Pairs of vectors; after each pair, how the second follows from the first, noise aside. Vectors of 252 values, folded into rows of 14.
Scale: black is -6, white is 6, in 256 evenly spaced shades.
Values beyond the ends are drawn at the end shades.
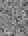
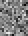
scaled up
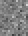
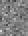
reversed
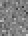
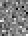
scaled up
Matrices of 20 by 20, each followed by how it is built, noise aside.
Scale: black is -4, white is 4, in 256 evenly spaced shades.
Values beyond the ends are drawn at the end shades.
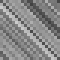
Toeplitz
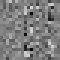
uneven columns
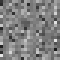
uneven columns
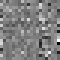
uneven columns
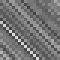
Toeplitz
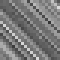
Toeplitz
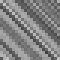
Toeplitz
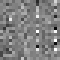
uneven columns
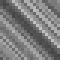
Toeplitz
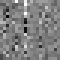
uneven columns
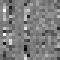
uneven columns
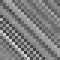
Toeplitz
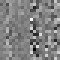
uneven columns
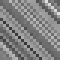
Toeplitz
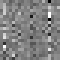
uneven columns
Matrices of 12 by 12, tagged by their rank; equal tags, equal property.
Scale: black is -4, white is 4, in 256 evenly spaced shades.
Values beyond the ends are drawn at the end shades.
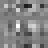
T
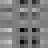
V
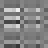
V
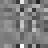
T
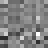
T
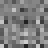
T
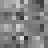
T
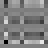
V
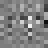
T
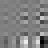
V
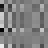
V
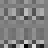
V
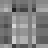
V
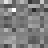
T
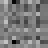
T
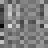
T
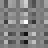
V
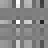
V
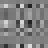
V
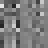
T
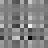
V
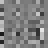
T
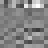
T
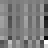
V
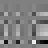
V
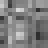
T
